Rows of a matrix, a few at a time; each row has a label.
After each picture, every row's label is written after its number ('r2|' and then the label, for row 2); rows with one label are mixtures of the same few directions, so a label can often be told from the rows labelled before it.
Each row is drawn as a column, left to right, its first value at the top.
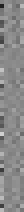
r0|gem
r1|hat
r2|gem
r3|hat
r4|gem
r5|gem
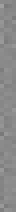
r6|gem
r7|gem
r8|gem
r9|hat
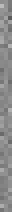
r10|gem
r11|hat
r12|hat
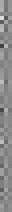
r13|hat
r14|hat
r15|hat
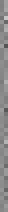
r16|hat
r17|hat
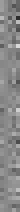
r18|hat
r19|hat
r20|hat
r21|gem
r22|hat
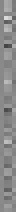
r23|hat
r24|hat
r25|hat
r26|hat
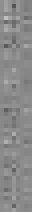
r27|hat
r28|hat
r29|hat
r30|gem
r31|hat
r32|hat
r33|hat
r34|hat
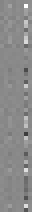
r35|hat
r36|hat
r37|gem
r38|hat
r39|hat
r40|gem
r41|gem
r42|hat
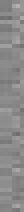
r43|hat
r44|hat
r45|hat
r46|gem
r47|gem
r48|hat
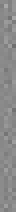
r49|gem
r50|gem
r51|hat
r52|hat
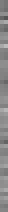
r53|hat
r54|hat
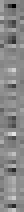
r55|hat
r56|gem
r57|gem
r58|gem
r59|gem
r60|hat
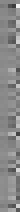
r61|gem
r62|gem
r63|gem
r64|gem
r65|gem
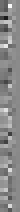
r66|hat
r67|hat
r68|gem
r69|hat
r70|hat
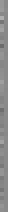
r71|hat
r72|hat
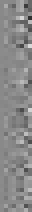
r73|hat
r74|gem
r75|gem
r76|gem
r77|hat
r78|hat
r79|gem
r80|hat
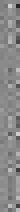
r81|hat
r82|gem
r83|gem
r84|gem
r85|gem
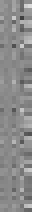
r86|hat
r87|gem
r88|gem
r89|hat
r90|gem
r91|hat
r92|gem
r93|gem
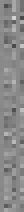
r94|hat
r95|gem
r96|gem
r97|hat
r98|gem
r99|hat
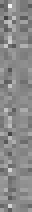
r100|gem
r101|hat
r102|gem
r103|hat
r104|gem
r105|hat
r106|hat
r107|gem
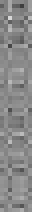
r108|gem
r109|hat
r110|hat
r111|gem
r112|gem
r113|gem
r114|hat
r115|hat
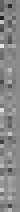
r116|hat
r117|gem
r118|gem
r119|hat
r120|gem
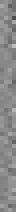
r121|gem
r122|hat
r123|gem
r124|hat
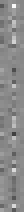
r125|gem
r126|gem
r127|hat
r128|gem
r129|gem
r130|hat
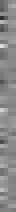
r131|hat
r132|hat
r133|gem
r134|gem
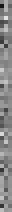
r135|gem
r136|hat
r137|gem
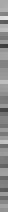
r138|hat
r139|hat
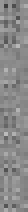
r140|hat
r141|gem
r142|hat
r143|gem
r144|hat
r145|gem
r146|gem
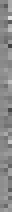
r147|gem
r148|gem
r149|hat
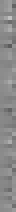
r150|hat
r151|hat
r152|hat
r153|gem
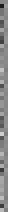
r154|gem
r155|gem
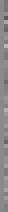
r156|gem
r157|hat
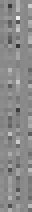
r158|gem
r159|hat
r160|gem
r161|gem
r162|hat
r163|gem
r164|gem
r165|gem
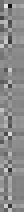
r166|hat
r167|gem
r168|gem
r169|gem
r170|gem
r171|gem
